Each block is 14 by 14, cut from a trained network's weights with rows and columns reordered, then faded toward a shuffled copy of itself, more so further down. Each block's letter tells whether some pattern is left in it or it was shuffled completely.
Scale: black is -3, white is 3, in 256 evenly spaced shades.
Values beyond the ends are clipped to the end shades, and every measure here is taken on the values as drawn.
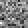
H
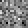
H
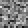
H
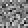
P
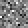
P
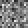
H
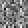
H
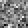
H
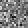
P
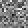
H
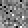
P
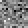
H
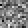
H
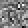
H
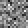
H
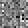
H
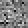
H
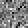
P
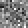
P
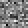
H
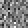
P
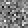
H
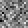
P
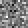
P
